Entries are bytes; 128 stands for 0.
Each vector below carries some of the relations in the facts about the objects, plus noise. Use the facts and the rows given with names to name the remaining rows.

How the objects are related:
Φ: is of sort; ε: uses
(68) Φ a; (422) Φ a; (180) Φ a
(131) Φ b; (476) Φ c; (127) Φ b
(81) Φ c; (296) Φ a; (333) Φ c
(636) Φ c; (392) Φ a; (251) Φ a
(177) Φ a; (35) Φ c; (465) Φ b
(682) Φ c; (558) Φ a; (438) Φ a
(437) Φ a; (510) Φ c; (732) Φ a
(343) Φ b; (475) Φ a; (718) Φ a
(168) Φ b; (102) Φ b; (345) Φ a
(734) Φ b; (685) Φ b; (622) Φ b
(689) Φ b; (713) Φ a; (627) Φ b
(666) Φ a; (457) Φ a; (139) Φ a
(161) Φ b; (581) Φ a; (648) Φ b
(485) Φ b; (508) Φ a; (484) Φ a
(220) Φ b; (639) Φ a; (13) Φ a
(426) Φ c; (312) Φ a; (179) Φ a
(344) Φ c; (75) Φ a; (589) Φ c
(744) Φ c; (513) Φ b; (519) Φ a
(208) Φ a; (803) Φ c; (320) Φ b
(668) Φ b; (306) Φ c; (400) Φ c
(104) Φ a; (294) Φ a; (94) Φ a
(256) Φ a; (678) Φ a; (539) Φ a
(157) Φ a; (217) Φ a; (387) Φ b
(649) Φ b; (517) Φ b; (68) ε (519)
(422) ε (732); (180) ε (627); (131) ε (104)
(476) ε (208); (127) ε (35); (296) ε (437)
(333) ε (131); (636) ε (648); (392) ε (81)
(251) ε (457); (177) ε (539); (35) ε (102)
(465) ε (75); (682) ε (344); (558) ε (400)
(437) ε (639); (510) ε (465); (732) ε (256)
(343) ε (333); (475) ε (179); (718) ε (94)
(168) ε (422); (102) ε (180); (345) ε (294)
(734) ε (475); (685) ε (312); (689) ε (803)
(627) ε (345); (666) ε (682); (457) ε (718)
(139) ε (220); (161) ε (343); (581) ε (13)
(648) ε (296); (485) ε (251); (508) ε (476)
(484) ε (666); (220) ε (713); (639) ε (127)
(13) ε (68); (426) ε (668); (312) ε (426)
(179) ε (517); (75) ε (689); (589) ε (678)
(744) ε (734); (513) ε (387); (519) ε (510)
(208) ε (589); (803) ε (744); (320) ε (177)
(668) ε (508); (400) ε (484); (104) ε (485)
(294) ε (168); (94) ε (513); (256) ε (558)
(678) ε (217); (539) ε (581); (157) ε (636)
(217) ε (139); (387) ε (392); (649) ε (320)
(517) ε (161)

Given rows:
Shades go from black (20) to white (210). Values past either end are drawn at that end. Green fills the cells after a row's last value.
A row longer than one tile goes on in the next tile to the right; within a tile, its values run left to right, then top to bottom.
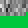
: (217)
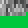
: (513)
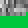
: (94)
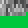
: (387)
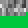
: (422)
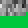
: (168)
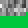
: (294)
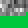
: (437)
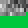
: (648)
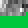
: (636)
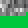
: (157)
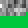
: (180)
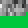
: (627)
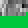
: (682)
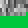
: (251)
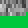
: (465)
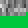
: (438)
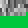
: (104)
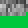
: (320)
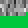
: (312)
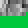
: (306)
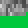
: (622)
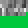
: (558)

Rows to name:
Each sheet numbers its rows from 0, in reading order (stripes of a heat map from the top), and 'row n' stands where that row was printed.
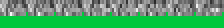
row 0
(517)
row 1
(734)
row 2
(689)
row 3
(426)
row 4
(508)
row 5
(668)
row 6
(220)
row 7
(639)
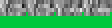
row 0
(589)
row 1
(476)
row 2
(256)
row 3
(392)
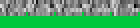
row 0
(208)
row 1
(510)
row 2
(75)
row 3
(68)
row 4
(400)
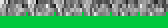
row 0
(81)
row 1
(333)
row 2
(179)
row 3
(131)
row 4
(685)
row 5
(127)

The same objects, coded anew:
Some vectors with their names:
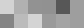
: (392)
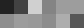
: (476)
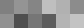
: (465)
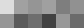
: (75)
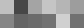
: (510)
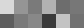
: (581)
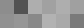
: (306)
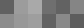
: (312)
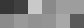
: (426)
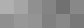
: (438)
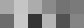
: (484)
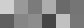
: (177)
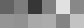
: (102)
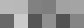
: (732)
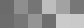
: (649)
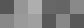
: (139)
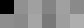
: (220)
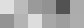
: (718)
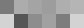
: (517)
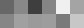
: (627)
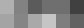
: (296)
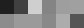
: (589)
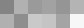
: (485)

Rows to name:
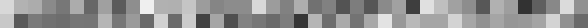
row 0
(475)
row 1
(168)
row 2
(558)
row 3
(519)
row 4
(648)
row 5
(251)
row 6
(35)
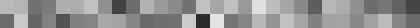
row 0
(422)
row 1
(180)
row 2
(400)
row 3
(104)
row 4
(157)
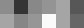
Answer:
(636)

